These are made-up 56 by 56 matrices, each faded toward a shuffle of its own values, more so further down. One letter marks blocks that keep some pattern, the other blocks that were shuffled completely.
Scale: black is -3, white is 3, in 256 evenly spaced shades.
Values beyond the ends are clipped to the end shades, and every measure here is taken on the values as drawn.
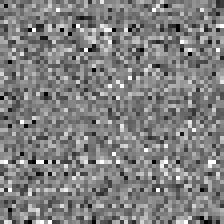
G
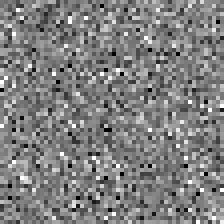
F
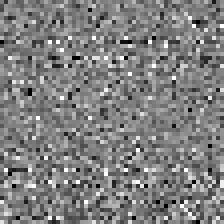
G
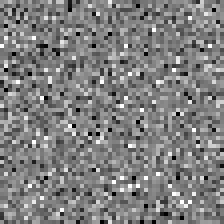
F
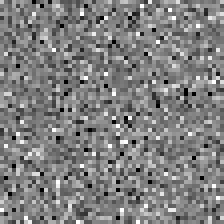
F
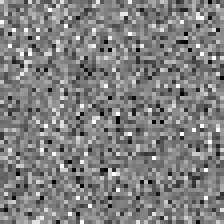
F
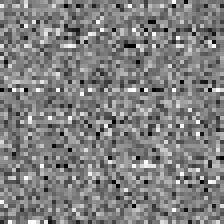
G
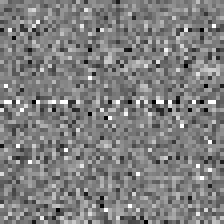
G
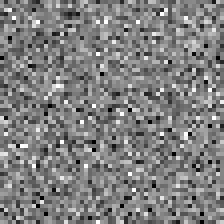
F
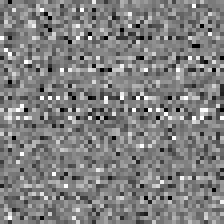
G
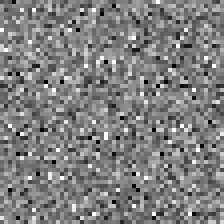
F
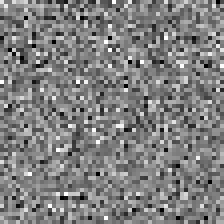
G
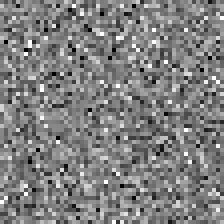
F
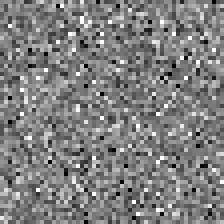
F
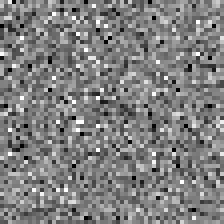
F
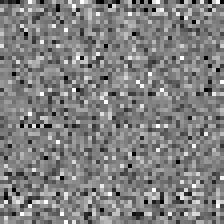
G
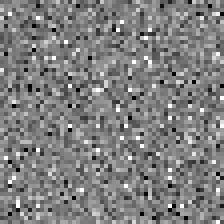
F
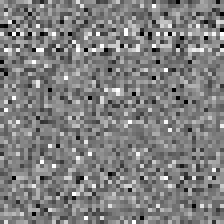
G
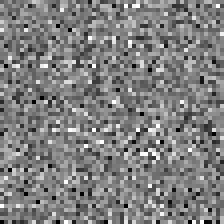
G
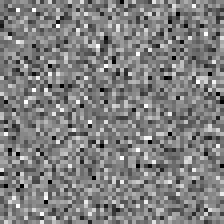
F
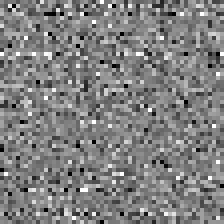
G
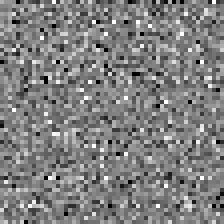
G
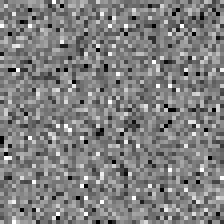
F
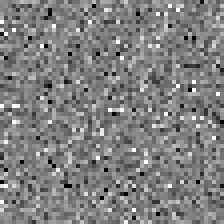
F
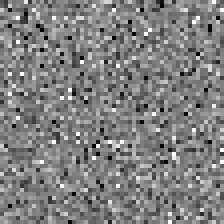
F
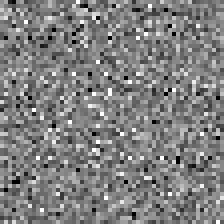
F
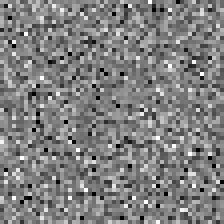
F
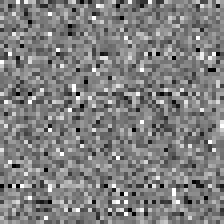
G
